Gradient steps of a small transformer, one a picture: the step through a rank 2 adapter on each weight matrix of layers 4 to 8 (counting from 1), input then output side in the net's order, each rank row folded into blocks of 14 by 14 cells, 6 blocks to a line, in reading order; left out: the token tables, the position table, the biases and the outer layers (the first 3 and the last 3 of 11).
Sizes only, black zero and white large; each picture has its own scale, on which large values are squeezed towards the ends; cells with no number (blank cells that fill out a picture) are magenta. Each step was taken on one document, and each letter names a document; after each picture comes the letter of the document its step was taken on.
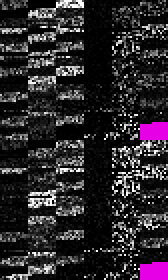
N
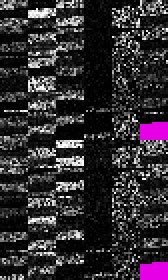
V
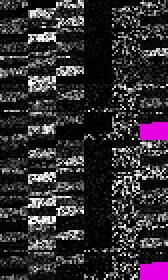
N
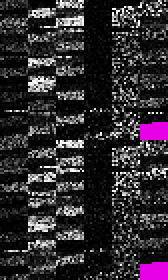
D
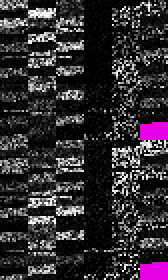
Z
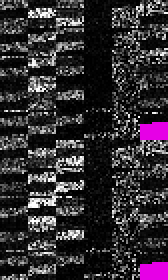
V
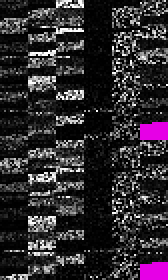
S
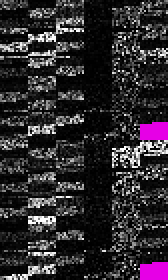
S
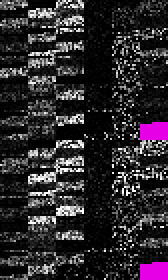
Z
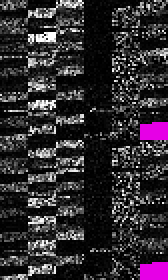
D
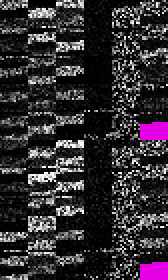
N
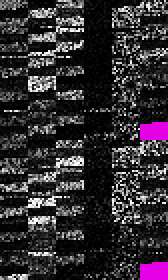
S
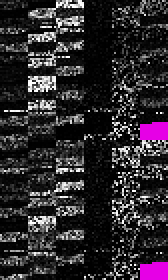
Z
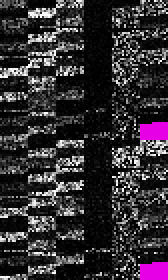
V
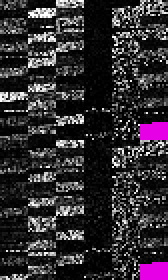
V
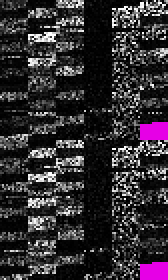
D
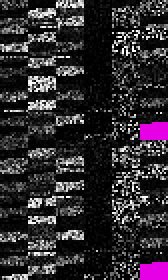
N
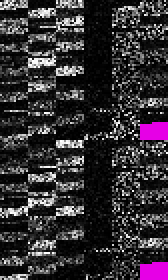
D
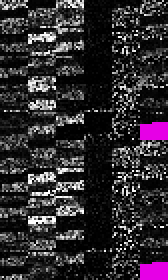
Z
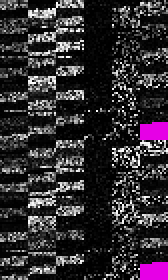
N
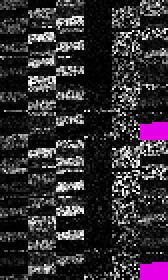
Z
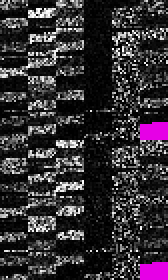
V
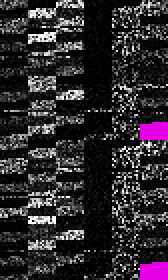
N
